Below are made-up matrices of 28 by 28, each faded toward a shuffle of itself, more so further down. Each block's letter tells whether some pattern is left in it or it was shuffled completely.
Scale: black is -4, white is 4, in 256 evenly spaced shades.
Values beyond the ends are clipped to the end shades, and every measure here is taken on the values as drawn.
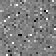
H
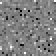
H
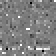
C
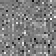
C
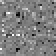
C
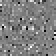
C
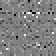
C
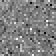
H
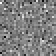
H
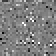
C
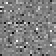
C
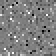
H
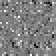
C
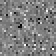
H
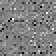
C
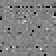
C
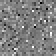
H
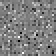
H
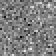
H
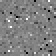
H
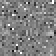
C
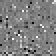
C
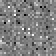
C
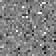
H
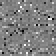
C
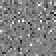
C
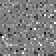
C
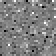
C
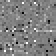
C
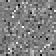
H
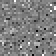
C
